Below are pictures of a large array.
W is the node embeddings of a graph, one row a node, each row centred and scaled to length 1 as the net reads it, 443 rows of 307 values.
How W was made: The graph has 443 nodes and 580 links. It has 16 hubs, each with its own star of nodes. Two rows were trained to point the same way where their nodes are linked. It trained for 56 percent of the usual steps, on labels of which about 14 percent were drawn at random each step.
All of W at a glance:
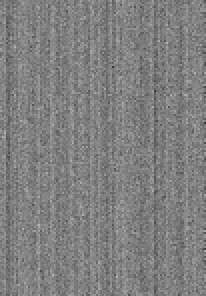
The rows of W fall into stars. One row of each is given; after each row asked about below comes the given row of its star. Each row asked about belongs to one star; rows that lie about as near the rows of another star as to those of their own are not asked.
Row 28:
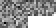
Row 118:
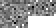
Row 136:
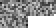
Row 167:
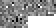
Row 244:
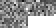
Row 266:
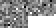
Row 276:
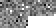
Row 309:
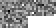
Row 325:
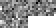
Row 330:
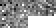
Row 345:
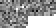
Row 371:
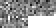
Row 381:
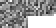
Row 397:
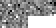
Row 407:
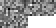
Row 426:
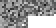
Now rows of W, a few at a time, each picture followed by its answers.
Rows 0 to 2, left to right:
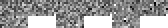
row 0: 330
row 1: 276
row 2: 325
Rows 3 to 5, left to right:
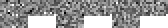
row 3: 381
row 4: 167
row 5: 407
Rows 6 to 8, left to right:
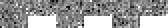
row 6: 244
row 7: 325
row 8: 244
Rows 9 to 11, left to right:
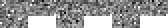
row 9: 118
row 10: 325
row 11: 345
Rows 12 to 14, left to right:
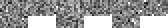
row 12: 426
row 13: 167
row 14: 397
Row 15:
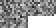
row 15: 244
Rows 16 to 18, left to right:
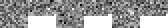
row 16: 345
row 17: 345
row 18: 118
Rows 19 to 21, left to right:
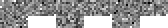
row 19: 136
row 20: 407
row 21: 325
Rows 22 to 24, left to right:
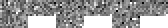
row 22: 309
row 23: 371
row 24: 426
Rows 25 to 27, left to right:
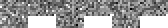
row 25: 345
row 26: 28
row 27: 244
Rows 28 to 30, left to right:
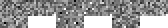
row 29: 309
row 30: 28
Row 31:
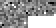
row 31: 381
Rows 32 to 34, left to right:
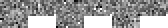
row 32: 118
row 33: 28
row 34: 167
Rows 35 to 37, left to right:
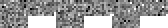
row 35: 309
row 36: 381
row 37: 167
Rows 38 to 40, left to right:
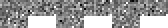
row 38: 407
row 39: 345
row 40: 28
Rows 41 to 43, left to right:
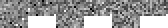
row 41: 426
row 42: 325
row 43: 397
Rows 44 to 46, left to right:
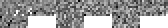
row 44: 407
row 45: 167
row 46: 276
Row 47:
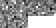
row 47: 136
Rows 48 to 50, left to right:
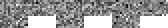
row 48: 28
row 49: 381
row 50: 397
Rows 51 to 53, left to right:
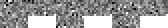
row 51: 381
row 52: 266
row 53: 28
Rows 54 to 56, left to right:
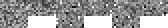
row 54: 136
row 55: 276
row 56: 397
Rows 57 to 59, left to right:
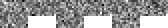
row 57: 276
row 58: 381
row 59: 118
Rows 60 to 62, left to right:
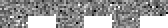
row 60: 118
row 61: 330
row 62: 136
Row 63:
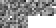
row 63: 407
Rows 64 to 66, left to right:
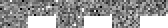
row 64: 118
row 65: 244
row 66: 330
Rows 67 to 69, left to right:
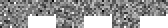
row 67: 28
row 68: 167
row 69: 167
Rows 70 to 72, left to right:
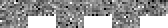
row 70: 325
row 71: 397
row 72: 244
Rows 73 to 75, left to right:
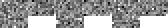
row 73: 371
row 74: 381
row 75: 407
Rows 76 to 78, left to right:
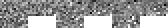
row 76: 397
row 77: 136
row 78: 118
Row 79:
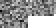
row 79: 118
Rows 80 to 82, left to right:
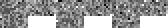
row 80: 309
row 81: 244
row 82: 167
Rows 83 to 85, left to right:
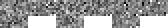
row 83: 397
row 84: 244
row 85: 371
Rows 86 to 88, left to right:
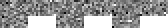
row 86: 28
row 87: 381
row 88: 407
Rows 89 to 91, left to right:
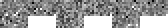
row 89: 407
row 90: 309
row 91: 244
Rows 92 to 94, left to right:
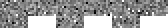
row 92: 381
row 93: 330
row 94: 266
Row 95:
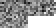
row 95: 345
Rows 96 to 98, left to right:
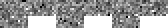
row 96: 244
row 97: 345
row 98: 371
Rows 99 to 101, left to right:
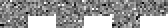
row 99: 381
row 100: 407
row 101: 325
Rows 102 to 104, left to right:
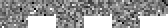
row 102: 407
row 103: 276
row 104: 266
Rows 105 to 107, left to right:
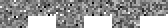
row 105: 136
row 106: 28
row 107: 397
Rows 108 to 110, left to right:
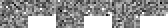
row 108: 371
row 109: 407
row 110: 266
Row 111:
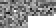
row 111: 381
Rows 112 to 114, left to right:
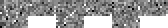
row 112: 167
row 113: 407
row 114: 276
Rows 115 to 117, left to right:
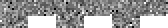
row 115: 426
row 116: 266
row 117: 426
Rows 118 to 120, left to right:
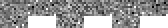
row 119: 276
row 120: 345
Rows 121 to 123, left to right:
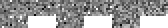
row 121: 118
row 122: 407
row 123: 118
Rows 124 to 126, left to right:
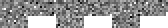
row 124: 371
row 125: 330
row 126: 309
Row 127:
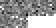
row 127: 136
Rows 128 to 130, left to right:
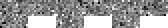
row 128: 345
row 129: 244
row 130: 118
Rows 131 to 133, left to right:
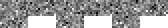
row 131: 325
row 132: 266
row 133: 244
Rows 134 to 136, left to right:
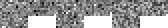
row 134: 426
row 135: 309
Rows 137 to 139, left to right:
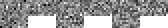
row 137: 309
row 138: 167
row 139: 407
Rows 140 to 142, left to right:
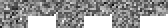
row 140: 136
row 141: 28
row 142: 266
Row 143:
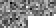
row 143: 266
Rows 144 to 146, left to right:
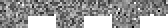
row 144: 167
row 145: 136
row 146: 426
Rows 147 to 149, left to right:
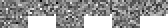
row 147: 407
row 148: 28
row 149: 345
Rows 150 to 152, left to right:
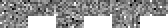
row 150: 325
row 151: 167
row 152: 118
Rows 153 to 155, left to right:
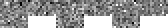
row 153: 381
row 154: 309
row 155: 309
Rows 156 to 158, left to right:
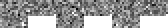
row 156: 426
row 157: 276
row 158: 426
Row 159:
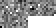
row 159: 309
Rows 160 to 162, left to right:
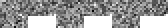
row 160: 276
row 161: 118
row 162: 426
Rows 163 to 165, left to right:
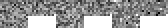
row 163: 118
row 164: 118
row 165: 371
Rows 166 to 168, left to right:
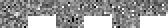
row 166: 371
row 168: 136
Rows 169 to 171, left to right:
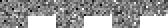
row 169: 345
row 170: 276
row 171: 345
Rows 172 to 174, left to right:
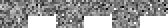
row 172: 118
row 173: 118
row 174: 325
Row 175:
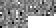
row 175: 167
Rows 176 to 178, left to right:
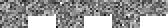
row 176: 266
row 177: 136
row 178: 371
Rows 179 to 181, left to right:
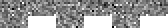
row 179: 309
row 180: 136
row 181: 309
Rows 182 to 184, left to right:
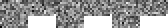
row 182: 266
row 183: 167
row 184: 136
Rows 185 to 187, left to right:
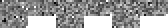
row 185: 345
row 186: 28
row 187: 244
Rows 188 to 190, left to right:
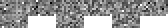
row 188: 118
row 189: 28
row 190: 266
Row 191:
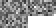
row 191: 276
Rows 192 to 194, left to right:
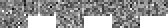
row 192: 309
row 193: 381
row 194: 28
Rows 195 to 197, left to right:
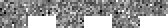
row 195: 244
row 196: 276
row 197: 371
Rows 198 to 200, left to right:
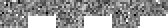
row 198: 381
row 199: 244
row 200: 371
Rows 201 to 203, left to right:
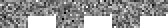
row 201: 244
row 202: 167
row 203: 325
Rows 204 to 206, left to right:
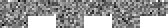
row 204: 381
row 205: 309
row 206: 371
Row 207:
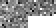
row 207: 426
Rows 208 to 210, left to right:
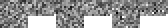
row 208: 28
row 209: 136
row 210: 345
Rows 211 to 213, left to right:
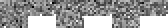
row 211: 397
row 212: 266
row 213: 371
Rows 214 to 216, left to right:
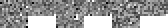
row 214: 276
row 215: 118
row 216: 397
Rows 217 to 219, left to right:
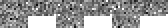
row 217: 371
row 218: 325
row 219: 136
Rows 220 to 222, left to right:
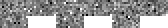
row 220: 371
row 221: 28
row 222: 136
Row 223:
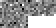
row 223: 276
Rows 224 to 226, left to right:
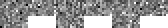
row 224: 167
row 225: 266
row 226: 118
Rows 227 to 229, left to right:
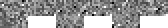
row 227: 397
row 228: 330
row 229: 276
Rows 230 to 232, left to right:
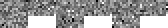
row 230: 345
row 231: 167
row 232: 407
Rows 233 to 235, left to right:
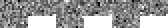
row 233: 426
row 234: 266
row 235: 309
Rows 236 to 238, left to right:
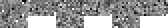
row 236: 309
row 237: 266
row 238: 397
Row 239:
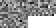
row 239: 309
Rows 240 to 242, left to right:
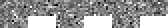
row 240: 167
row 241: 309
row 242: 371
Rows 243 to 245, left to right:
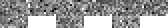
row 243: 407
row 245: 330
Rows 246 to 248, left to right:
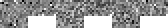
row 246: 276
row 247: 426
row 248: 167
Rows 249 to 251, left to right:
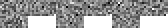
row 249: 397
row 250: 397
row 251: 381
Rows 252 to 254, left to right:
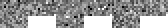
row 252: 136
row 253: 118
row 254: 28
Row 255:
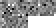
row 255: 309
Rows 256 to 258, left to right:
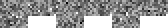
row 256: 397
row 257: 276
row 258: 136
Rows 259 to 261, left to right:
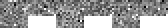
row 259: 28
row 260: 426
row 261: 345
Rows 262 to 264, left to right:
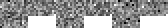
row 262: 136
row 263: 371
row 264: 381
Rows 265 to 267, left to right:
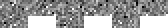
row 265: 28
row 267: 244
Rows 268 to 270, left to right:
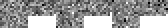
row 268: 266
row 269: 309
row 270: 325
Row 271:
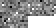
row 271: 407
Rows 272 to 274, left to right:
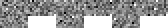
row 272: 276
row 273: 345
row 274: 330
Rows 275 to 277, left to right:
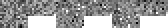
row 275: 28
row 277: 136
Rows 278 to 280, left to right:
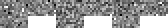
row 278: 167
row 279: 407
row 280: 330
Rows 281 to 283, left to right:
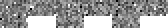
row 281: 309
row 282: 167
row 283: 330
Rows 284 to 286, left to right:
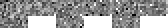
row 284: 28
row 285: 371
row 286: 371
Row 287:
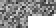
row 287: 426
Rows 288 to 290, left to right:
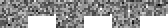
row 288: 371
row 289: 28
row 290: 325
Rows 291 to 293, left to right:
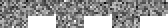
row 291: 136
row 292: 266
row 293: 276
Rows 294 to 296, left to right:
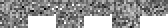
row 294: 266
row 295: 371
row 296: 118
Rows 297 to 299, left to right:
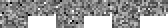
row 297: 381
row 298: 167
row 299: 266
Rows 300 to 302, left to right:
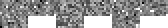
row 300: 167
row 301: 167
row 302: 371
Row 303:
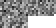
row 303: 167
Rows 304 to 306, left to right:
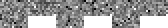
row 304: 426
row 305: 325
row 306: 167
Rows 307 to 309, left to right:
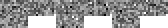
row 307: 426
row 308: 136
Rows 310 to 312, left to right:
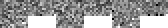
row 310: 330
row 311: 345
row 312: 426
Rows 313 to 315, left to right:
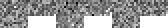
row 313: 325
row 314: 330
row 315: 276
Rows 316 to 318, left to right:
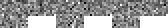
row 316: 325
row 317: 118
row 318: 397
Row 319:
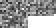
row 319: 397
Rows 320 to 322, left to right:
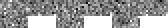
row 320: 426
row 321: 330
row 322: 244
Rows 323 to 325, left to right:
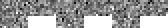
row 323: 397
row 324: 426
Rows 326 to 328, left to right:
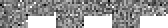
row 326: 309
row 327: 136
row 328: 407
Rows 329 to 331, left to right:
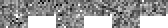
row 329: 167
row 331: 345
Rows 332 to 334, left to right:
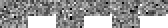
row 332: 371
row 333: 371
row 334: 266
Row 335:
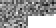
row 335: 426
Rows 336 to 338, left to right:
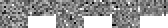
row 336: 266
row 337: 371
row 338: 276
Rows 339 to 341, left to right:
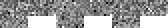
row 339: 330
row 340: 426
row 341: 325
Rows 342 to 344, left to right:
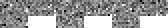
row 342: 276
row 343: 397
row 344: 325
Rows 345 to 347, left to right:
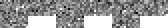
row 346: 426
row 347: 28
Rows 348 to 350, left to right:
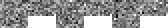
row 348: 325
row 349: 407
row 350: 330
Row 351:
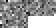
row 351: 381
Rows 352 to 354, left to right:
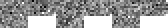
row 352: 136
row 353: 397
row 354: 345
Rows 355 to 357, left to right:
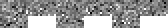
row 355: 266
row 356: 407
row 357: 266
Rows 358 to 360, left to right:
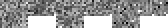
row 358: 244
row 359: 397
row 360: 397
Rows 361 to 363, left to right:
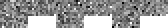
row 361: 167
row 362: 309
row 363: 266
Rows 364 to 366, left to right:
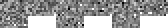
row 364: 266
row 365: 325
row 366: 330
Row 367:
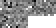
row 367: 330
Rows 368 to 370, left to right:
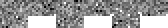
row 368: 136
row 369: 28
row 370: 381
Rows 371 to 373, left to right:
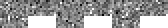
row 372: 325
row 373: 371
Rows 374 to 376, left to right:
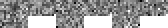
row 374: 397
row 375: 397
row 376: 325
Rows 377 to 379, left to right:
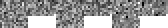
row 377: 381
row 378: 325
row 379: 371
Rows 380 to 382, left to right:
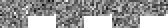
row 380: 244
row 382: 345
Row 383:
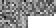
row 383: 244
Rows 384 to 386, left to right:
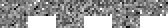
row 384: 118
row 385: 28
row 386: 330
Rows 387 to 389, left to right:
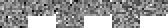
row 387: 266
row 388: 28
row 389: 266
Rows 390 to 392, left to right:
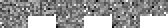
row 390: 397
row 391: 407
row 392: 381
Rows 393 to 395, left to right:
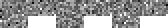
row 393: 407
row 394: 28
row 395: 397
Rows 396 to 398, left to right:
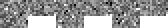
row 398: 345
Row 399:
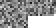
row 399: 381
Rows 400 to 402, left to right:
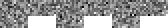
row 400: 397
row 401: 330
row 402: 426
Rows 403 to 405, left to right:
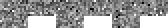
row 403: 325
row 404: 118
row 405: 330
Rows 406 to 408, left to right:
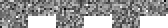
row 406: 266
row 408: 407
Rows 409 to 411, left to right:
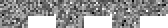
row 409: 118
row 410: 244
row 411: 325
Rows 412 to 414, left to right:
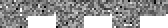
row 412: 136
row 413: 136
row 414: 426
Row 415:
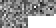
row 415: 266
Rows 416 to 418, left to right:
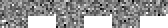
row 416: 381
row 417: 266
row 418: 325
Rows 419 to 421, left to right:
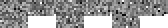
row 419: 244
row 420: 407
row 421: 426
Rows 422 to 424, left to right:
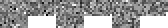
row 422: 325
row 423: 167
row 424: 407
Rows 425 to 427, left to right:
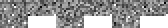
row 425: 381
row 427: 397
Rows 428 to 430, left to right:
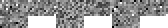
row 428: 407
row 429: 371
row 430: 276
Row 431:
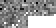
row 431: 244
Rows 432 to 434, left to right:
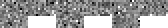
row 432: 397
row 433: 371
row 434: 309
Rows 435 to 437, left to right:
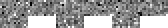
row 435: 371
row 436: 381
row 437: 381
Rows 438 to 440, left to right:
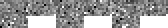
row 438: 266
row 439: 167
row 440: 28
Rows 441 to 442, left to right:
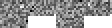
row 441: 345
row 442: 426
